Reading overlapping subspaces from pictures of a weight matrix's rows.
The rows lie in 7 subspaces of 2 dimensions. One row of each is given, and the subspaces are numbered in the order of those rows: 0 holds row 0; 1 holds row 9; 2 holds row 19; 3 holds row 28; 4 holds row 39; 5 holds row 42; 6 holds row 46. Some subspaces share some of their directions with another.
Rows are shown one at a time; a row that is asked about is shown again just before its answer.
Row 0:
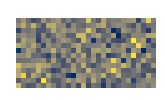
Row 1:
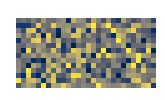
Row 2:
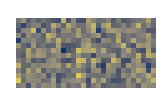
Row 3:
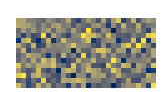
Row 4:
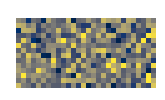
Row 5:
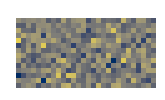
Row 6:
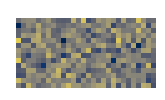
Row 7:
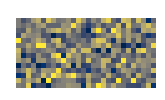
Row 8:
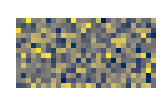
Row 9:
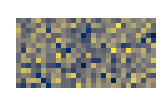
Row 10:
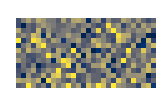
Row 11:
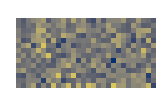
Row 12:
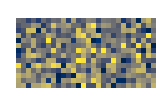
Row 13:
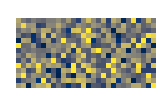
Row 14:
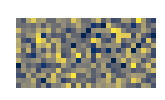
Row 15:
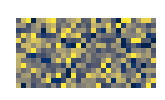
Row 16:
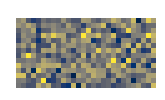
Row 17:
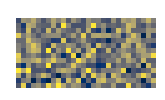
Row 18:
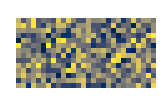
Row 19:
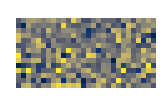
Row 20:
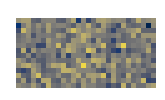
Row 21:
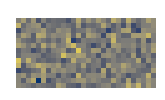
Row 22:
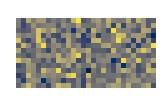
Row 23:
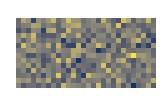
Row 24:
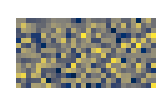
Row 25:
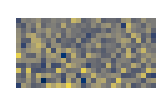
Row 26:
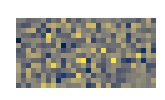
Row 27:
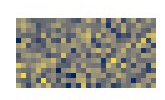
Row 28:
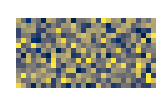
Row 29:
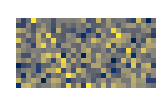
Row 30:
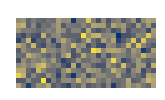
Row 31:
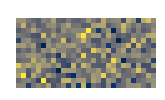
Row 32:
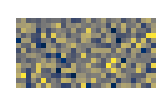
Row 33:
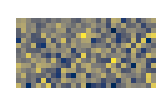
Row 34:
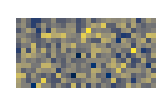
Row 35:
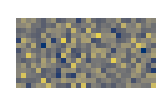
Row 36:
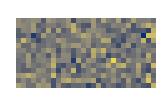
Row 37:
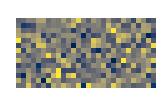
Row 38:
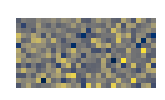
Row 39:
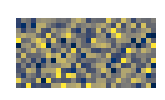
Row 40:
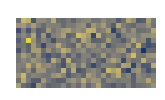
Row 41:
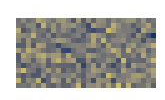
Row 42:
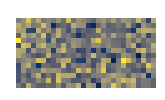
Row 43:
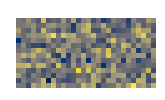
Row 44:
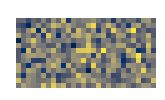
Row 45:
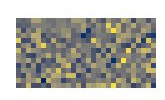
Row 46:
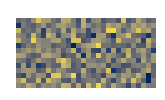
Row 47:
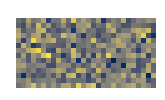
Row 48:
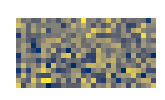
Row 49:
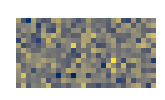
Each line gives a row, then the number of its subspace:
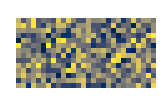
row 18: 4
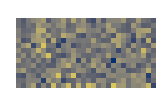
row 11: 3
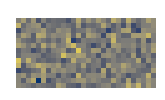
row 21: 6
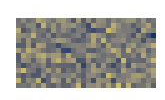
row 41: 1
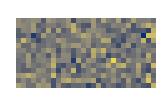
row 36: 3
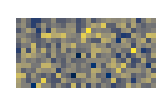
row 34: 4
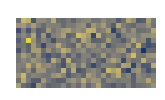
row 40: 0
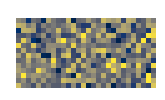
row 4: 3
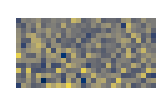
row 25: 2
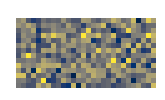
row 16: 4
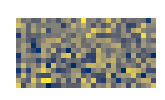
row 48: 2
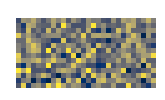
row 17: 2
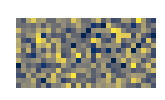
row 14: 4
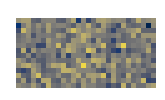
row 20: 1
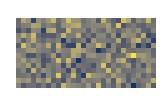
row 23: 0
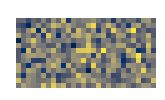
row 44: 5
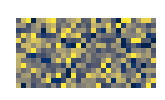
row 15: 0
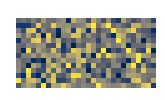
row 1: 5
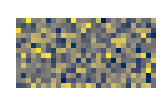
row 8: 3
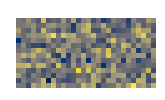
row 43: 3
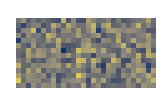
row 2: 5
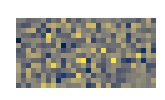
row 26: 5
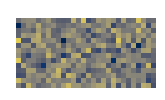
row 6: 1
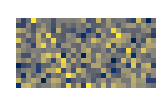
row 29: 0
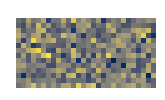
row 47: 3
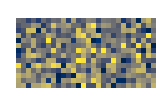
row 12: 5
